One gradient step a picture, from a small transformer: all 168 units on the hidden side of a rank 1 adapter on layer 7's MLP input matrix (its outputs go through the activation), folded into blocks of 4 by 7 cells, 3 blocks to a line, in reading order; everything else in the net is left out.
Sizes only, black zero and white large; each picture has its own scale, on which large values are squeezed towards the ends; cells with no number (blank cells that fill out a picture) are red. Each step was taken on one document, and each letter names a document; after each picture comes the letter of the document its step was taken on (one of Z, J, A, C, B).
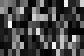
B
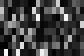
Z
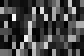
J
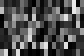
Z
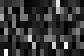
Z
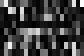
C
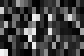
Z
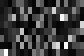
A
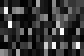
B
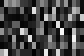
B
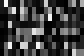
C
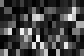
Z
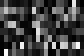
B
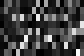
J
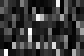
A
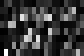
J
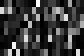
J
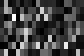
J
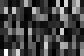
B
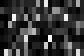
J
